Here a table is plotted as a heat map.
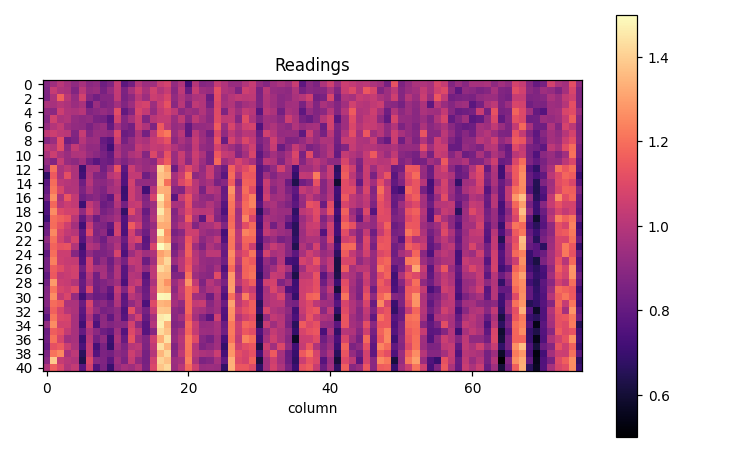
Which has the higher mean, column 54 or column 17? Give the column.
17
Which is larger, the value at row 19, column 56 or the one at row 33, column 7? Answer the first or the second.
the first
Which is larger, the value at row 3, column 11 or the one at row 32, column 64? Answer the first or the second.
the first
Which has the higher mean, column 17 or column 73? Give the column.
17
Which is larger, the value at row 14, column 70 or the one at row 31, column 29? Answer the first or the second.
the second
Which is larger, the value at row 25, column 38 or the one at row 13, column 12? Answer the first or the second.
the first
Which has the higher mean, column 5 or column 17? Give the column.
17
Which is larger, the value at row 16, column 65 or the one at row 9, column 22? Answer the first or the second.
the first
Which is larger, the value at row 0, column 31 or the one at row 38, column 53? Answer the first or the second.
the second
